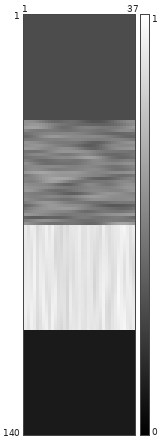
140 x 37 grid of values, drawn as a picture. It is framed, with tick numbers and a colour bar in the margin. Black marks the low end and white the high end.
The table splits into 4 rows of 1 panel. Panel 1,1: low, flat. Panel 2,1: middling, streaked across. Panel 3,1: very high, streaked downward, faint in contrast. Panel 4,1: very low, flat.
